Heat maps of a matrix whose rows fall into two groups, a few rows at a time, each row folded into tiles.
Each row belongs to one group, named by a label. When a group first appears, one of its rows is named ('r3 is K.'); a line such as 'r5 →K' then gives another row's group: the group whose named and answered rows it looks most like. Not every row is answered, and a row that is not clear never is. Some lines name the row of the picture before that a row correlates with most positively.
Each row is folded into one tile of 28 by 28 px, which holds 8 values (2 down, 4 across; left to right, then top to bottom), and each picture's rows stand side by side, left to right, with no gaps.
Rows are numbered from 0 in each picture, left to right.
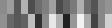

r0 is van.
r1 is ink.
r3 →ink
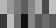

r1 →van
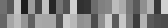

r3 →ink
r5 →van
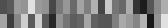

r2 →van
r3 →van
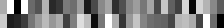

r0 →van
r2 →ink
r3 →ink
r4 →ink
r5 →van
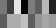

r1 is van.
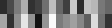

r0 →ink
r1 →ink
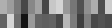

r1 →van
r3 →van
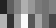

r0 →ink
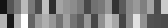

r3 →ink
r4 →ink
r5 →van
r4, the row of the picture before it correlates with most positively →0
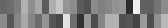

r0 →ink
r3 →ink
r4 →van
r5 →ink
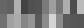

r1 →ink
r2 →van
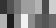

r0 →ink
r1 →van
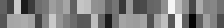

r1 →ink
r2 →van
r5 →ink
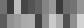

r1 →ink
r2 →ink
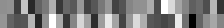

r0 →van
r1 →ink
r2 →ink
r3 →ink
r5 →van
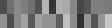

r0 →ink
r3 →ink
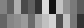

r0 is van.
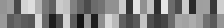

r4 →van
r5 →van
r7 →van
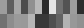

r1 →van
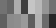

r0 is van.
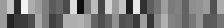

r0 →van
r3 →van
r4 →van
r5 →ink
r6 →van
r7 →van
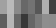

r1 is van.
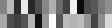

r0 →van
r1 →ink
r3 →ink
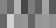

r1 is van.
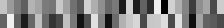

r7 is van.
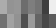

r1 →van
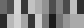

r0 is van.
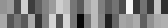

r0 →van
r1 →ink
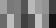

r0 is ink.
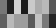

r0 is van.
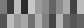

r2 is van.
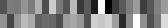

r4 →ink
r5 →ink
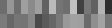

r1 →van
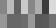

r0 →van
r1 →van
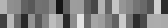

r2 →ink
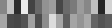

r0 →van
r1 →ink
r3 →van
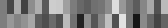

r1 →van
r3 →ink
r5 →van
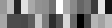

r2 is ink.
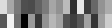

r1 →ink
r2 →van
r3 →ink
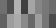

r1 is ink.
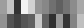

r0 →van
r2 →ink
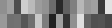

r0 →van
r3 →van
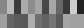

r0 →van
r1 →van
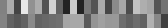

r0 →van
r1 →van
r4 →van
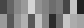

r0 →ink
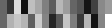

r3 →ink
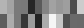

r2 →van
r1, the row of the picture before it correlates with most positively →3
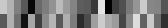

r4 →ink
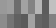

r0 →van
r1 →van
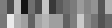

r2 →ink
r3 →van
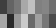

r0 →ink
